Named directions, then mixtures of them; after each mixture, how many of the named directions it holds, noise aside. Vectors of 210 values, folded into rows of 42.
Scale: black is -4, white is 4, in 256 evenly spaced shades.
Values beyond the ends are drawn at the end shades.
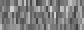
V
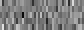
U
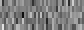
one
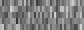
two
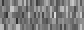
two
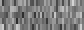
two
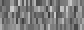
one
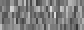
one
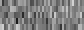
two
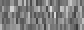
one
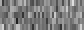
two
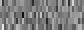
one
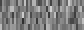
two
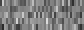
two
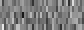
one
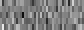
one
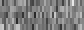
two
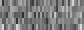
two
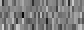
one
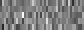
one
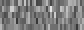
one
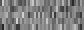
two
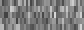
two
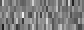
one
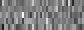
one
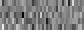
one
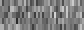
two
